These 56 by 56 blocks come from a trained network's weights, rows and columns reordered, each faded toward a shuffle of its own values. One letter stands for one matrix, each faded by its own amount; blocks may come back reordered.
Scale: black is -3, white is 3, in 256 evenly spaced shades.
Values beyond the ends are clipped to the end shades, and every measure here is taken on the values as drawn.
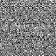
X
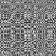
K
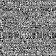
X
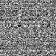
X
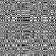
K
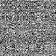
X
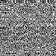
X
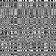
K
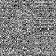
X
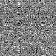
X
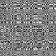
K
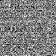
X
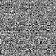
X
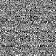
X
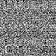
X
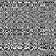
K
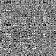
X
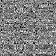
X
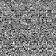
X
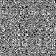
X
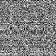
X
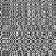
K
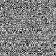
X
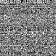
X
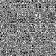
X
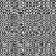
K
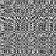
K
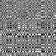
K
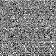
X
